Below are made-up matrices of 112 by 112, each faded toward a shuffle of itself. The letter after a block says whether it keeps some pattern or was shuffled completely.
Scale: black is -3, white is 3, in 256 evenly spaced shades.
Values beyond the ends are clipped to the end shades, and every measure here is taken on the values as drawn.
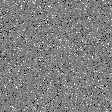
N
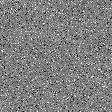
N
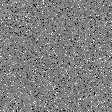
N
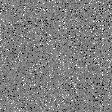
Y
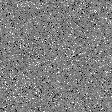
N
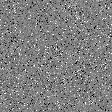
N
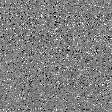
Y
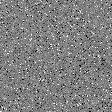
N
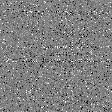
Y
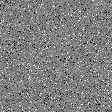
N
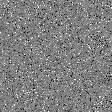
N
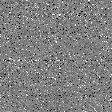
Y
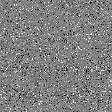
Y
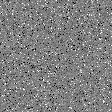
N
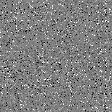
Y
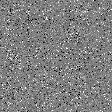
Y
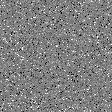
N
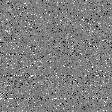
Y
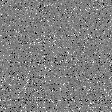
Y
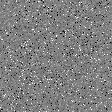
N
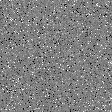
N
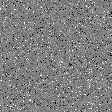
N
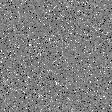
N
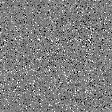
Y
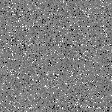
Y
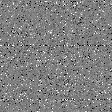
Y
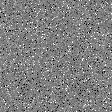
N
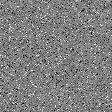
N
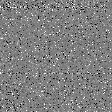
Y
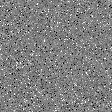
N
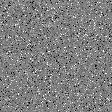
N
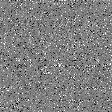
Y
